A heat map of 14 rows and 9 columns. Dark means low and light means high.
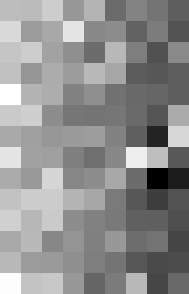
There is an overall slope up to the left. An odd patch, rougher than its surroundings, sits in the middle right. There are no regular stripes. Values change most from cell to cell in the middle right.
